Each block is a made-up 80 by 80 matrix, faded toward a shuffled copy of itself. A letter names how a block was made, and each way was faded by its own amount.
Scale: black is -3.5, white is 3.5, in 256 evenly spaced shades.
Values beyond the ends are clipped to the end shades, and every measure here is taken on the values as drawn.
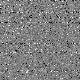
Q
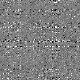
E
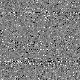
Q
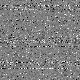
Q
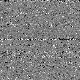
Q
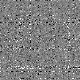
E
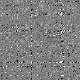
E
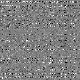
E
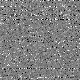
Q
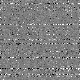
E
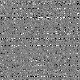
E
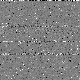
Q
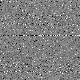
Q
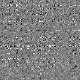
E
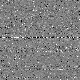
Q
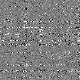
E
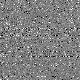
Q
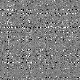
E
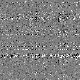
E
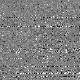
E
